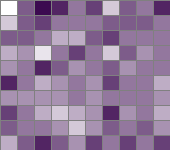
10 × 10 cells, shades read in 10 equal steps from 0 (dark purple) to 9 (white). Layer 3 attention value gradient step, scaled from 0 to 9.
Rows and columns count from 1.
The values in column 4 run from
1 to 7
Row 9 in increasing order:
3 3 3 4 4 4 5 5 5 7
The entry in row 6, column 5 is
4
